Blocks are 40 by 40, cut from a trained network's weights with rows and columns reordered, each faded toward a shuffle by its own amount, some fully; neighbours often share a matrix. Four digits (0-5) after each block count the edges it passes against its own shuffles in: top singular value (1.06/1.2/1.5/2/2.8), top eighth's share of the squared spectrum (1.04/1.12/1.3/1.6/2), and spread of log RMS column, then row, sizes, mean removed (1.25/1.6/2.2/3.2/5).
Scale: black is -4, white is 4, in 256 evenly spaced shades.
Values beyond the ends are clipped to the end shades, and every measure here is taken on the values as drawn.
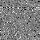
2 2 0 1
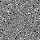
1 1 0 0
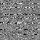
3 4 0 3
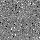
0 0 0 0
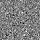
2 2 0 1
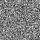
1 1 0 0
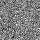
0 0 0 0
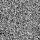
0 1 0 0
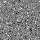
0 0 0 0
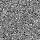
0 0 0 0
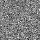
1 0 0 0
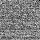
2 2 0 0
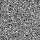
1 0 0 0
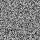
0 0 0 0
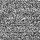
2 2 0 0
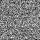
1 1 0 0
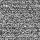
2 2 0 0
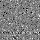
2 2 0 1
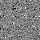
1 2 0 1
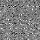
3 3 0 2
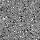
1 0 0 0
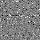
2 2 0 1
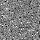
1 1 0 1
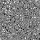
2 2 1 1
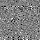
3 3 1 2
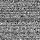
3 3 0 1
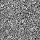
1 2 0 1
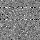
3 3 0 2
